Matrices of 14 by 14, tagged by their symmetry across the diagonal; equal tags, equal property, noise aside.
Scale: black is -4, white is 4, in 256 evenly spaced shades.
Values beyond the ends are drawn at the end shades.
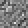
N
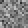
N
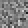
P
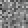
P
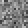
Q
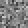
P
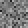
N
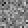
N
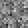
P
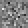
P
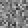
Q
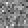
Q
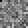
N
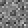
N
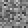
Q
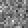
Q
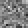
Q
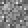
N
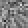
P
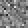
P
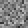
N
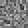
N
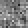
P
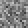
Q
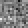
P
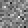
Q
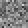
Q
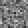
Q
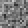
N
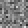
P
